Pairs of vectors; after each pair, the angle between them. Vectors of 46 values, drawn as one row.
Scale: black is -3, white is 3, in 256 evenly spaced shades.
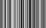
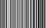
orthogonal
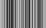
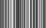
nearly opposite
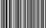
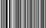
nearly parallel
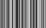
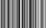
partly aligned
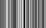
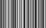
nearly parallel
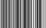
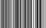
nearly parallel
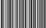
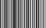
nearly opposite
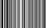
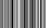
orthogonal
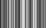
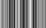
nearly opposite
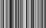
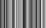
partly opposed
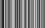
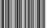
nearly parallel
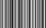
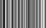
orthogonal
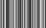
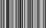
nearly parallel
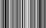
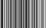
partly opposed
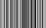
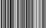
orthogonal
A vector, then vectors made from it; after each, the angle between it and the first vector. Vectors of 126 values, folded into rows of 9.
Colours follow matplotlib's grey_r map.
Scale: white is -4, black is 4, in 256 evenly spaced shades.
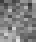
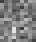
partly aligned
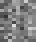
orthogonal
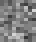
partly aligned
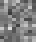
partly opposed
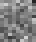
partly opposed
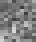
partly aligned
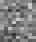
partly opposed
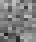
nearly opposite
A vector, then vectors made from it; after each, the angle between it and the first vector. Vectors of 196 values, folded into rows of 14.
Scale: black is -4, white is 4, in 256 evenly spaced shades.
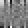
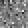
partly opposed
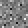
orthogonal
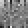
nearly parallel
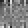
nearly opposite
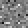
orthogonal
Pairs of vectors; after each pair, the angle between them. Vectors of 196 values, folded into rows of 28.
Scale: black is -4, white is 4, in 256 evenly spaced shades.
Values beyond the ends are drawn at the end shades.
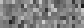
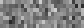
nearly parallel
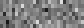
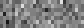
nearly parallel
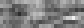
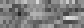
nearly parallel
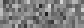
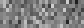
partly opposed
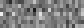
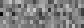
nearly opposite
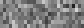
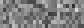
nearly parallel
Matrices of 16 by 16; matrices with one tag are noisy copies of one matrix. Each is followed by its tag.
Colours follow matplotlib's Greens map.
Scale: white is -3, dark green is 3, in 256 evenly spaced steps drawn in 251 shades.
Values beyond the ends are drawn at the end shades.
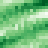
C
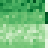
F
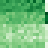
F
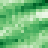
C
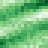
C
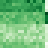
F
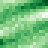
C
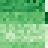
F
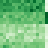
F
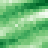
C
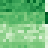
F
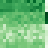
F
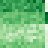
F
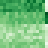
F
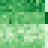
F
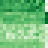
F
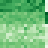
F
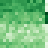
F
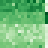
F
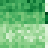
F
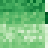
F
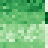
F
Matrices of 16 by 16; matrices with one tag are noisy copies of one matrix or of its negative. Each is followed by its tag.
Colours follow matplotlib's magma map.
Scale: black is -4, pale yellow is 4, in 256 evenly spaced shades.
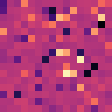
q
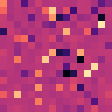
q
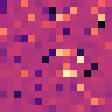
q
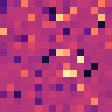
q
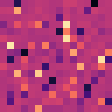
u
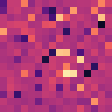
q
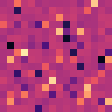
u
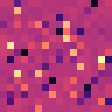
u
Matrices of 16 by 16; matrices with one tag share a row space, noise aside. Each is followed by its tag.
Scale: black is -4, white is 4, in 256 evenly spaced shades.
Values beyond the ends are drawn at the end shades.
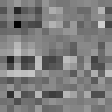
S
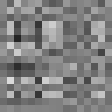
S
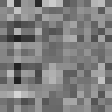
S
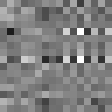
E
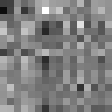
E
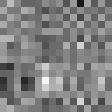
E
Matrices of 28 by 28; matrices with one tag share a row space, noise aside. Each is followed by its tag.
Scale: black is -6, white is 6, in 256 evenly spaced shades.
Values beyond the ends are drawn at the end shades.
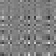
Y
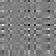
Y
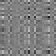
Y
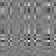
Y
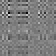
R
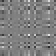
Y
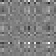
Y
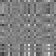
Y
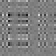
R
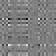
R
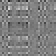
R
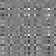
Y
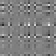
Y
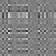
R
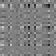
Y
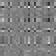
Y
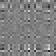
Y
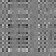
R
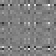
Y
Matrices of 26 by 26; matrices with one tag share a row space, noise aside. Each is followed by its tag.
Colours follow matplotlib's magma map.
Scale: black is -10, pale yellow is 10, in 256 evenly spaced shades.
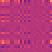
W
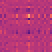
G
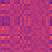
W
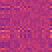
W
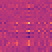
G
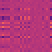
W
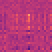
G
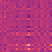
G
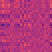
W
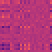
W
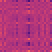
G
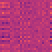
W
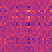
G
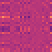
W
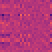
W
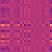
W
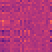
W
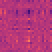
G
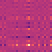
G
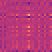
G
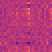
G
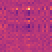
G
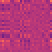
W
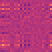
W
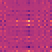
G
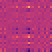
G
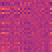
W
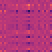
G
